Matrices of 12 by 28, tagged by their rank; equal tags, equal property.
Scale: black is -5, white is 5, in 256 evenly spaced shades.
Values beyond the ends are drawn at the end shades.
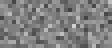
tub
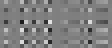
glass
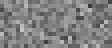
tub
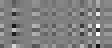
glass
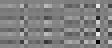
glass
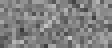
tub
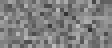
tub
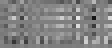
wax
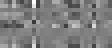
wax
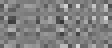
wax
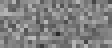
tub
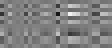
glass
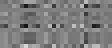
wax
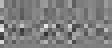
wax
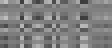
glass
